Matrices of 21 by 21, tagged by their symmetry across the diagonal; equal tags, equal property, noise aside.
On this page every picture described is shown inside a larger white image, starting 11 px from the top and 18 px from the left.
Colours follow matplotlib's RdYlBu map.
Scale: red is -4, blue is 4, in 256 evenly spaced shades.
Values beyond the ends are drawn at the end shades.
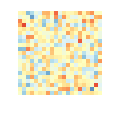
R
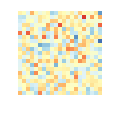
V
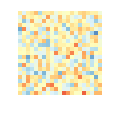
V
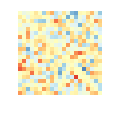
R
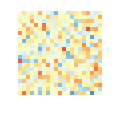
V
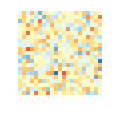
V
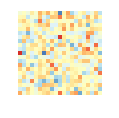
R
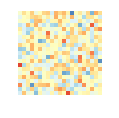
R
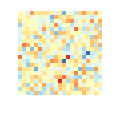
R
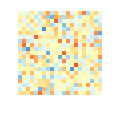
R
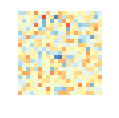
V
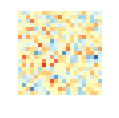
V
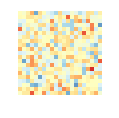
R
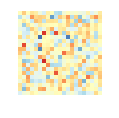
R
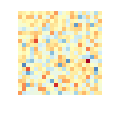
V
